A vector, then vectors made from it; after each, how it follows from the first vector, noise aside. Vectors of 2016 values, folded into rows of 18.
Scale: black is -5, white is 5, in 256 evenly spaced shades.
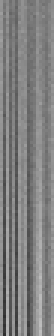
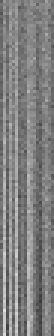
negated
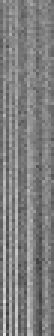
negated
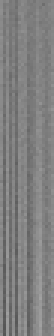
shrunk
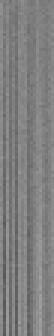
shrunk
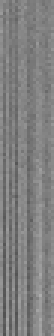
shrunk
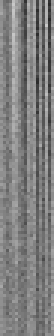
reversed
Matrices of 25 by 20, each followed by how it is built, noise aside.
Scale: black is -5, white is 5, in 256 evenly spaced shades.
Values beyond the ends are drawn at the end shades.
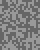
noise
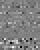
uneven rows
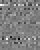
uneven rows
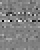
uneven rows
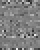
uneven rows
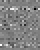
uneven rows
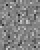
noise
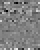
uneven rows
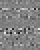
uneven rows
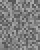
noise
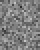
noise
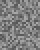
noise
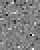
noise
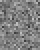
noise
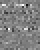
uneven rows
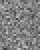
noise
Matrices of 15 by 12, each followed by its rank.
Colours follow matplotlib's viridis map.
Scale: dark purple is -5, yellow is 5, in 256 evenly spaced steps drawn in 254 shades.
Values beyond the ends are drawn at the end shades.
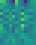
two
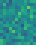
full rank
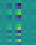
one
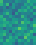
full rank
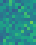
full rank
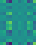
one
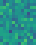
full rank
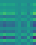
one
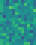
full rank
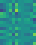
two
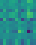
two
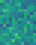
full rank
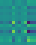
one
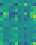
two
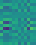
two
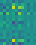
two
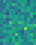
full rank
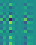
one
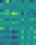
two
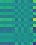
one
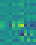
two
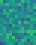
full rank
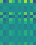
one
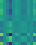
one
